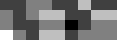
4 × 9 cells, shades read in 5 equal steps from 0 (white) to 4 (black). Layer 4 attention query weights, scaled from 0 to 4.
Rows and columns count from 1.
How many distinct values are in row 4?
4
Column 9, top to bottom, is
3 1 2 2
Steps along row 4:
up up down same up down same same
